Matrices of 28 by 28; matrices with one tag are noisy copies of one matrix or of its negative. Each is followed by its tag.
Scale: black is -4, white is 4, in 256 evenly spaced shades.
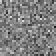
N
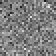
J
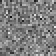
N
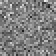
J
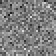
J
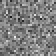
N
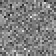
J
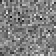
N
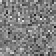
N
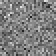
J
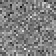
J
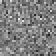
N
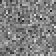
N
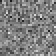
N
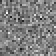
N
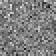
J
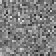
N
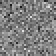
J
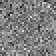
J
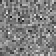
N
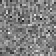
N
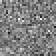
N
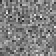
N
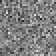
N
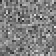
N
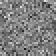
J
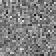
N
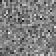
N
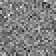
J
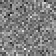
J
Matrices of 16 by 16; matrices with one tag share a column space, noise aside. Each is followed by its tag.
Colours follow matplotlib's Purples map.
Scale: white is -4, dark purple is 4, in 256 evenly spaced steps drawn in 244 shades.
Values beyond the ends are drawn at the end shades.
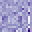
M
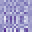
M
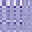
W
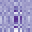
M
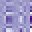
M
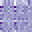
W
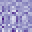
M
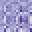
M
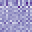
W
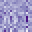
M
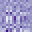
M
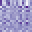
W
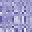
M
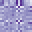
W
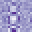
M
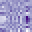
M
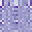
W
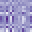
M
